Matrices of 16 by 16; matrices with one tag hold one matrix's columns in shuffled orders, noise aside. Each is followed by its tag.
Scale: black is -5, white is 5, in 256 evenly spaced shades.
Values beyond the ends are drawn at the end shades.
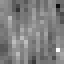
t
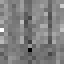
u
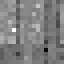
u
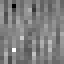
t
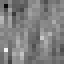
t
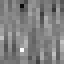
t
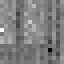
u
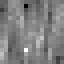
t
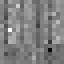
u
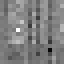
u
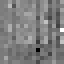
u
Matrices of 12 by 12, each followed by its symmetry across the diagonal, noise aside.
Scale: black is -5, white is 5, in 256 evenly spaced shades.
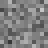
antisymmetric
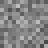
symmetric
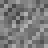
symmetric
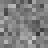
antisymmetric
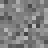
antisymmetric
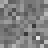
symmetric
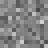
symmetric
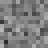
neither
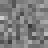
neither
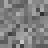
neither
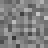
antisymmetric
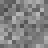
symmetric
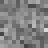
neither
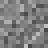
symmetric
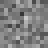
neither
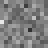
neither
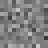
antisymmetric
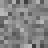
neither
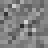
antisymmetric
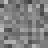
antisymmetric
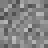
symmetric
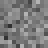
neither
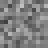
antisymmetric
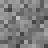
symmetric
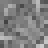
symmetric
